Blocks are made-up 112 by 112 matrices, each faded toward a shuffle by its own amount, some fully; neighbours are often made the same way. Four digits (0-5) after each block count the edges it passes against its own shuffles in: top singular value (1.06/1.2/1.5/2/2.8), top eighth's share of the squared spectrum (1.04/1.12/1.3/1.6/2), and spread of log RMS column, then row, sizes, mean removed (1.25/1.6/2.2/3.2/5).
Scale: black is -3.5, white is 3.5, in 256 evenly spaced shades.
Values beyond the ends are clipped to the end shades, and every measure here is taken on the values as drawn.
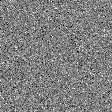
0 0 0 0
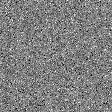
0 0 0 0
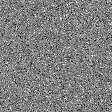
0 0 0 0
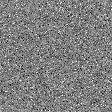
0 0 0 0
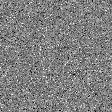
0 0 0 0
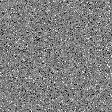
3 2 0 1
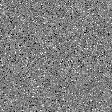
3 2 0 1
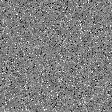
2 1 0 0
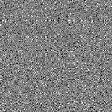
4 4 2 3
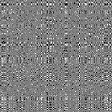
5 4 4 4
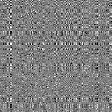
5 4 4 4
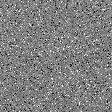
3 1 0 0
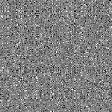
4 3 2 2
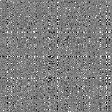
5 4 3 3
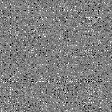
4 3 2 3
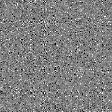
4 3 2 2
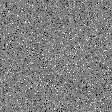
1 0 0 0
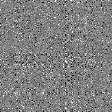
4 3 3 2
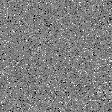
3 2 1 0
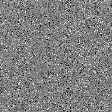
1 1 2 0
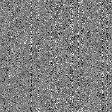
2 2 4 0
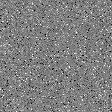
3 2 0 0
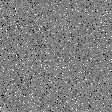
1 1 0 0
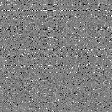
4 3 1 3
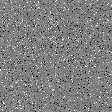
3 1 0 0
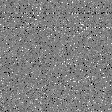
3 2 0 1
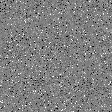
1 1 0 0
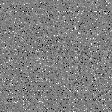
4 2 1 2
